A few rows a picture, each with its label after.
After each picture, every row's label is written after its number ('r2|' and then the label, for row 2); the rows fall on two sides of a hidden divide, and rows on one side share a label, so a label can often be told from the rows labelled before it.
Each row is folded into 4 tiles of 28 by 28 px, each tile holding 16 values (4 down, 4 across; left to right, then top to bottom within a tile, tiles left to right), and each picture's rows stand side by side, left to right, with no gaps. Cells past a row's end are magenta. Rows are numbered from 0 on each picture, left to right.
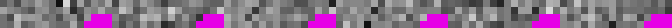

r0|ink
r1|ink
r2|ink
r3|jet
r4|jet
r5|ink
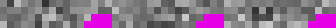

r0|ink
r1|ink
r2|ink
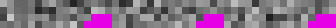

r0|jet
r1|ink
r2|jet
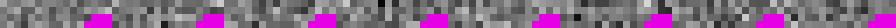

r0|ink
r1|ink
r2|ink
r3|ink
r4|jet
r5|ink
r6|ink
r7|ink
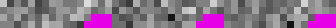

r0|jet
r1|jet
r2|jet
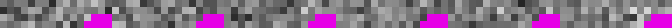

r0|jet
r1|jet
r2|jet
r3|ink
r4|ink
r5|jet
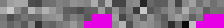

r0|ink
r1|jet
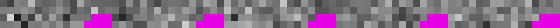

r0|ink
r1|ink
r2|ink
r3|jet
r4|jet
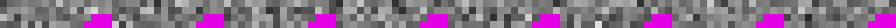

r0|jet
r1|jet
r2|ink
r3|jet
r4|jet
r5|ink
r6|ink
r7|jet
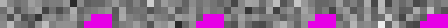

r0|ink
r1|jet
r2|jet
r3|ink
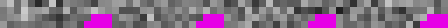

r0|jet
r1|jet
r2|ink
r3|jet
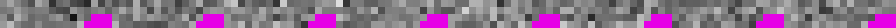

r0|ink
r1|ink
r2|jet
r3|jet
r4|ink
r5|ink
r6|jet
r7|jet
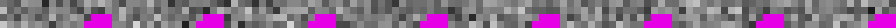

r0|ink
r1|jet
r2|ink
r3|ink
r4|jet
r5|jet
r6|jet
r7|jet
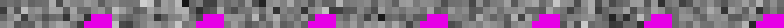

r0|jet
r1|ink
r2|jet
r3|jet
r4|jet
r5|jet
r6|jet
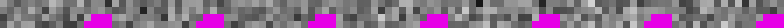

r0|jet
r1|jet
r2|jet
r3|ink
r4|jet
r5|jet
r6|jet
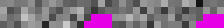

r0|jet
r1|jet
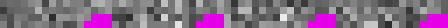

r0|jet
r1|ink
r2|ink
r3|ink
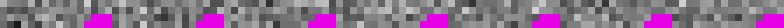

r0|jet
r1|jet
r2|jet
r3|jet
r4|jet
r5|jet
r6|jet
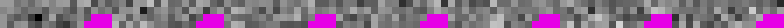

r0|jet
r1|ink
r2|ink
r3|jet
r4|jet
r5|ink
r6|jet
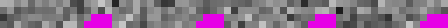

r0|ink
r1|ink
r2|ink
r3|jet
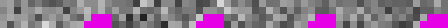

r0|jet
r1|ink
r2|ink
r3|ink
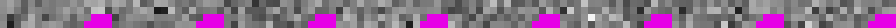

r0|jet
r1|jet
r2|ink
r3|jet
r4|jet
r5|ink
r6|jet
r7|jet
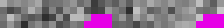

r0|jet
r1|jet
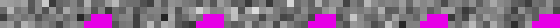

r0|ink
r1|jet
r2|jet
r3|jet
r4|jet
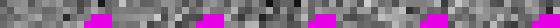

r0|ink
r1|jet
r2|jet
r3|ink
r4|ink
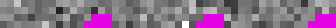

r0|jet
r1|jet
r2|jet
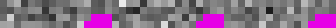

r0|jet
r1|jet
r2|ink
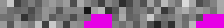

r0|jet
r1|jet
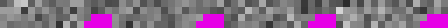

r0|ink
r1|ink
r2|ink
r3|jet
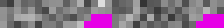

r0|jet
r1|jet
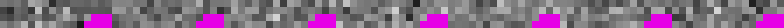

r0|ink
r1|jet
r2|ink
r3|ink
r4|jet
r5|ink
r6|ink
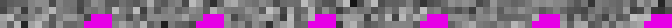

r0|ink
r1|ink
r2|ink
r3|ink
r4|jet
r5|ink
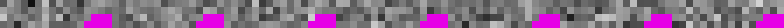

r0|ink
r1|ink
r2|jet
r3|ink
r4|jet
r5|ink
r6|jet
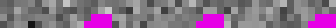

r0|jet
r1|jet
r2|jet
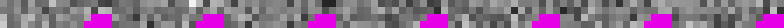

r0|jet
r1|jet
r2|ink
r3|ink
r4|jet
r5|jet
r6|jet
